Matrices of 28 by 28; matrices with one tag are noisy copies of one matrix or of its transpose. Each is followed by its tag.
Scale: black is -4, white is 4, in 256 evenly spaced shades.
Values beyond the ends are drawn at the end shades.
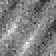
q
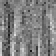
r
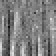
r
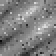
q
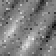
q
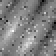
q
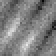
q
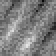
q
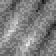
q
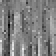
r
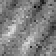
q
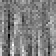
r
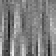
r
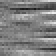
r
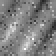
q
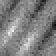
q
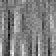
r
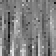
r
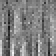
r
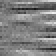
r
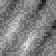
q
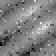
q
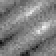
q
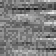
r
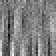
r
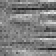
r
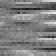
r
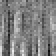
r
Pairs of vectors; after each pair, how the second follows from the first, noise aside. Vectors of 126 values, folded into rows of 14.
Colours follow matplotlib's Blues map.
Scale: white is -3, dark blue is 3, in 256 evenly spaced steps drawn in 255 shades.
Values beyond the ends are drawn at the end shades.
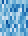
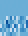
partly zeroed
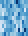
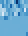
partly zeroed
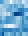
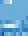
partly zeroed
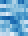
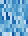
sign-scrambled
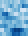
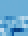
partly zeroed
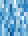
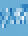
partly zeroed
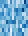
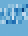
partly zeroed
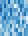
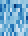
sign-scrambled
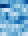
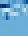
partly zeroed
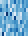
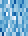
sign-scrambled
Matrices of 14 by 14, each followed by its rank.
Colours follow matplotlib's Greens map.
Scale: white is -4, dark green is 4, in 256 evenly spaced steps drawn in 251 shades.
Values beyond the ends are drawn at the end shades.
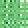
two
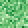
full rank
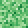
full rank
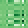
one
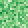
full rank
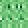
two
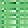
one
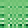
one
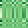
one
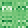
two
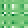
one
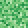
full rank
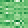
two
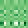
one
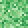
full rank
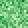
full rank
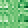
two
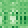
two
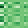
one
